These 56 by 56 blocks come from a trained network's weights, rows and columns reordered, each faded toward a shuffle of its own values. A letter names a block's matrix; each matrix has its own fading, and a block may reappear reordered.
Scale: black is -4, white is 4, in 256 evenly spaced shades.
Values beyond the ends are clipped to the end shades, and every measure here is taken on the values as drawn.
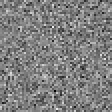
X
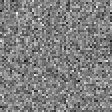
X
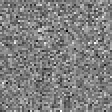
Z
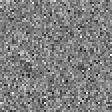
X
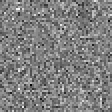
Z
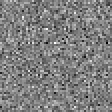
X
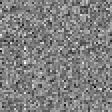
Z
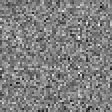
Z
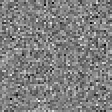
Z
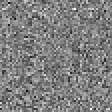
Z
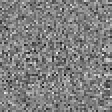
X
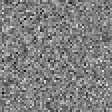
X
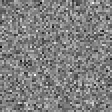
X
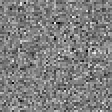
Z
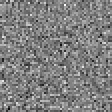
Z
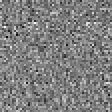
Z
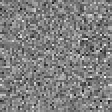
Z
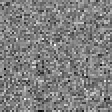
X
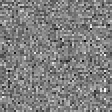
Z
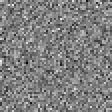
X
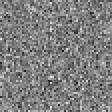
Z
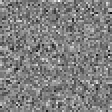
Z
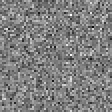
Z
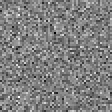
Z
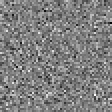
Z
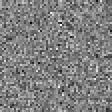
X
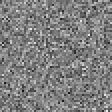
X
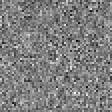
Z
